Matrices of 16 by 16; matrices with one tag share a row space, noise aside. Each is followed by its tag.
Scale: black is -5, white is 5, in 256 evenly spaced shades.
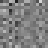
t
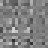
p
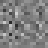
t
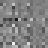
p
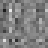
t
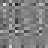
t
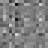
t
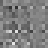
p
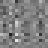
t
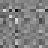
t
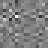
t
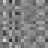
t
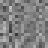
t
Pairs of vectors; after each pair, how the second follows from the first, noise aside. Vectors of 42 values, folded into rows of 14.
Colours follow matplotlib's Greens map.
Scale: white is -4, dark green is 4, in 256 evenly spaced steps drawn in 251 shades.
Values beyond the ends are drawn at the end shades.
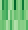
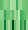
reversed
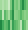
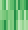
reversed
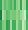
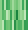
shuffled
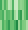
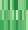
sign-scrambled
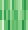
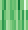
reversed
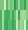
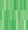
shrunk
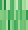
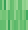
shrunk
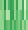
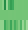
partly zeroed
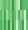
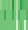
partly zeroed
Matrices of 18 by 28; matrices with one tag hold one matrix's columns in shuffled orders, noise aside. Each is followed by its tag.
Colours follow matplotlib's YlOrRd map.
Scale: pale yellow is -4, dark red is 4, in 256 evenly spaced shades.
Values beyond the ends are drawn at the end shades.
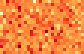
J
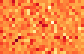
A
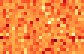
A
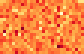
J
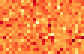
A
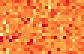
A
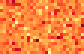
A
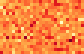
A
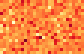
A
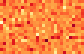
A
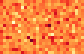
A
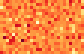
A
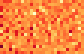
J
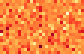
J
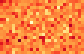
A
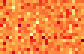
A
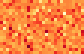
J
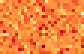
J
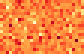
A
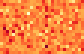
J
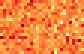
A
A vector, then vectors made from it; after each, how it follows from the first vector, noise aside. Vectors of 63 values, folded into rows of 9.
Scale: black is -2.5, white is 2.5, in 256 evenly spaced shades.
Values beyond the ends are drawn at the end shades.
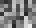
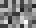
wrapped around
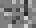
partly zeroed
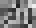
wrapped around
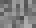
shrunk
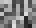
negated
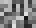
negated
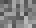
shrunk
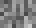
shrunk
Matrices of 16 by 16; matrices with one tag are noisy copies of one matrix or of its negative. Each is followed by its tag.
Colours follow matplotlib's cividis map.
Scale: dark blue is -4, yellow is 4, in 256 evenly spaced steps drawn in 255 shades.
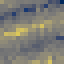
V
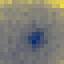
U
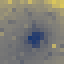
U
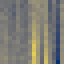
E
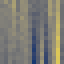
E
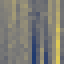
E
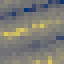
V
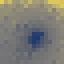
U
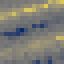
V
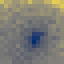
U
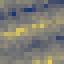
V
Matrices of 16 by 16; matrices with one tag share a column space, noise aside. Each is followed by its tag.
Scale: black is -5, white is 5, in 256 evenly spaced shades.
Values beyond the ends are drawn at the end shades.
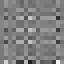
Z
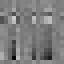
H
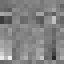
H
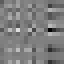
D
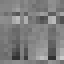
H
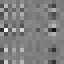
D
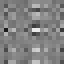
D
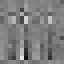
H
